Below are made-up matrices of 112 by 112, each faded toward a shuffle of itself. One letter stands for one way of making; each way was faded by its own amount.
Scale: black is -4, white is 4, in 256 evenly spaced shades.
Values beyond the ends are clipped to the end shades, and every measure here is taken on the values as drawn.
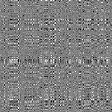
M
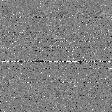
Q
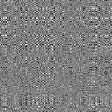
M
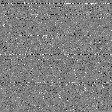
Q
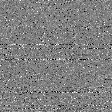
Q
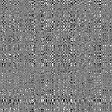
M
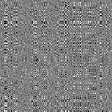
M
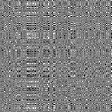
M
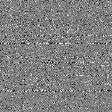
Q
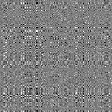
M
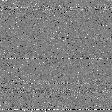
Q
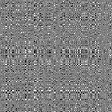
M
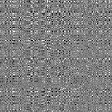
M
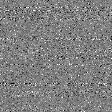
Q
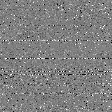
Q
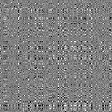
M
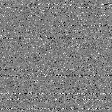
Q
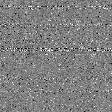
Q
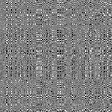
M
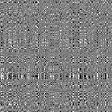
M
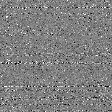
Q
